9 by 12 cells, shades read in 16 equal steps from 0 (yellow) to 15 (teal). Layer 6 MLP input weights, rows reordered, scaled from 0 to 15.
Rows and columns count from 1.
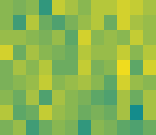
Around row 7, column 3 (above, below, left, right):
6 9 9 11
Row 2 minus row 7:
0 3 -1 -2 6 1 -2 -6 -2 -3 -4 1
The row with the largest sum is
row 9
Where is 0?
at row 5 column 10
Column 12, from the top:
5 6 6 4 2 7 5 5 9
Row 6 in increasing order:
2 3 5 6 6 6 7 7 7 7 8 10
